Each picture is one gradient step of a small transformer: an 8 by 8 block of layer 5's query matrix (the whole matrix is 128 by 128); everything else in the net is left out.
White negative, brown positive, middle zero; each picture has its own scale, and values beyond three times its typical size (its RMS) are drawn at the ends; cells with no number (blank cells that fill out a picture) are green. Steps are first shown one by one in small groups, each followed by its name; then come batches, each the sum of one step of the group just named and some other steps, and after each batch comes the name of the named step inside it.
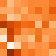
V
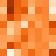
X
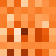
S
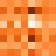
S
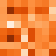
X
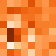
V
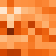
X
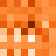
S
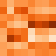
V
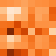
S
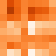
X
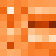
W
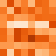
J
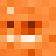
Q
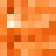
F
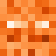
J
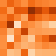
Q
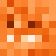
Q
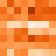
J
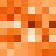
W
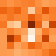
W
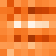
J
